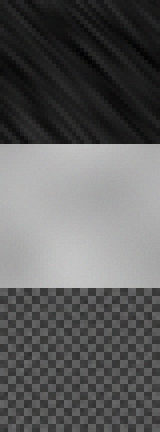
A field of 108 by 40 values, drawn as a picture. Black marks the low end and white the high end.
It is made of 3 by 1 panels. Panel 1,1: very low, slanting down to the right, faint in contrast. Panel 2,1: high, smooth, faint in contrast. Panel 3,1: low, checkered.
